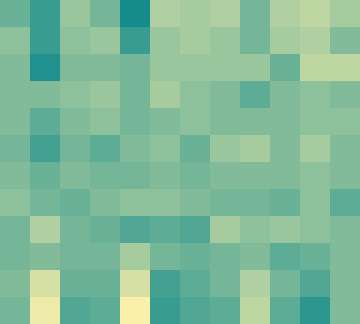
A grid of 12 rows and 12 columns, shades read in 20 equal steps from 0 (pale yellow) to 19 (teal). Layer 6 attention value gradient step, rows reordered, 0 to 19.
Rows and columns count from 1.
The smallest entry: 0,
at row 12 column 5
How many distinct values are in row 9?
9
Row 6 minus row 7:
1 3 1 2 -1 -1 1 -2 -3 0 -2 0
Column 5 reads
19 16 11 11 11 10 11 9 14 7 3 0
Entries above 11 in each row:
3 2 2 1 1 3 1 3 4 3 5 7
